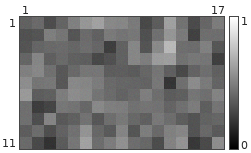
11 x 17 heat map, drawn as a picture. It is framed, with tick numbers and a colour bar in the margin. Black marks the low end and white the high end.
Histogram: bell-shaped. Average level on the scale: 40%. Mirror symmetry: none. Calmest part: centre.
